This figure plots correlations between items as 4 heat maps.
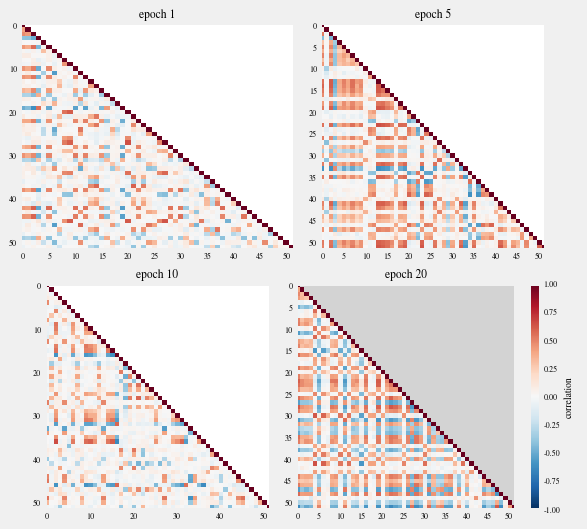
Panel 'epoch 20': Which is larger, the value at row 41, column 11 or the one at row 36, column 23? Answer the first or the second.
the second
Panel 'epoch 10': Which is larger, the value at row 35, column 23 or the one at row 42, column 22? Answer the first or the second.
the first
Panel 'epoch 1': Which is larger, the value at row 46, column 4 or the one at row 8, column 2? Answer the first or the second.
the second
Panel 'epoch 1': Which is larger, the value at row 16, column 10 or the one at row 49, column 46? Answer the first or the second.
the second
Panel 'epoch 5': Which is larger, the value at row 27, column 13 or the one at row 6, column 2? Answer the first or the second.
the second
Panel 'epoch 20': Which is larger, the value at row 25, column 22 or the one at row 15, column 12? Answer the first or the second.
the first
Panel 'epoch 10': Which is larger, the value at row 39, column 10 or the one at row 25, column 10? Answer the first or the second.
the second
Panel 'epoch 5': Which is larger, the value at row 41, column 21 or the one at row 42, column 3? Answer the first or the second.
the first
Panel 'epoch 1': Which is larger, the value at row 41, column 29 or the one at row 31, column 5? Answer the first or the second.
the first
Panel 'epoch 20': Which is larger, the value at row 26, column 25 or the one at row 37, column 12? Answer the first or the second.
the second
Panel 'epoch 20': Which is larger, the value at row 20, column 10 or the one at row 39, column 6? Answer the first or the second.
the second
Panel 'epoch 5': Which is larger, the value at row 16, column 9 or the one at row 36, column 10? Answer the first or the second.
the first
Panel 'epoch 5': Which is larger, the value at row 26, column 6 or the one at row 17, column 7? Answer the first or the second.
the first
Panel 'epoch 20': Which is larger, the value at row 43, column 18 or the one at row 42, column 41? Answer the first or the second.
the first
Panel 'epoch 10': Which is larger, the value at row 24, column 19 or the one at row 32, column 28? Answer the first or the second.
the first
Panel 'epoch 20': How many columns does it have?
52
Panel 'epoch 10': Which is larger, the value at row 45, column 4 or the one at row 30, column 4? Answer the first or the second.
the first
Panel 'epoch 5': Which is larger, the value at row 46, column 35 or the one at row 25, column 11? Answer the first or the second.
the second
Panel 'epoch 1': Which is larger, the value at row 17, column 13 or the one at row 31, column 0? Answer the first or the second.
the first
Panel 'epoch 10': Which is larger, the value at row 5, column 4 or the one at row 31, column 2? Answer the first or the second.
the second
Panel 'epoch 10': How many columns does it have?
52
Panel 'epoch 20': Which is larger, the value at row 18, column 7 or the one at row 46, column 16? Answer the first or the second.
the second
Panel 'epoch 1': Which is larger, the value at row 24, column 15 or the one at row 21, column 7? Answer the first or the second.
the second
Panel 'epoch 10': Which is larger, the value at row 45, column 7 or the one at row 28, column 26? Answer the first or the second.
the second
